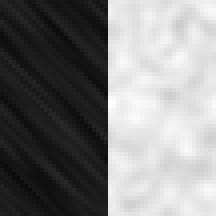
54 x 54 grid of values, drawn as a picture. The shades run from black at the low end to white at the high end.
The table splits into one row of 2 panels. Panel 1,1: very low, slanting down to the right, faint in contrast. Panel 1,2: very high, blotchy, faint in contrast.
